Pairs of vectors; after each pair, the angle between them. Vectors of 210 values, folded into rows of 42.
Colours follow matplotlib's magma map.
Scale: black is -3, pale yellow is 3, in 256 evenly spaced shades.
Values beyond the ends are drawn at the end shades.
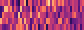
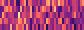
nearly parallel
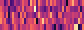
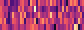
nearly parallel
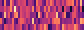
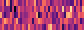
nearly opposite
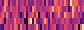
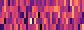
nearly parallel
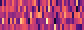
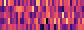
partly opposed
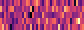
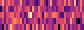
nearly opposite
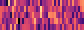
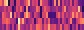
nearly opposite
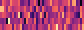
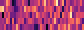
orthogonal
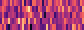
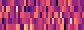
partly opposed
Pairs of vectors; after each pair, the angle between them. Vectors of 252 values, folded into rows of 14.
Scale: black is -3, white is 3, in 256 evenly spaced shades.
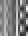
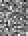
orthogonal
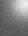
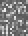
orthogonal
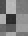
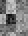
nearly parallel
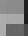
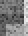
nearly opposite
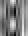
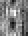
nearly opposite
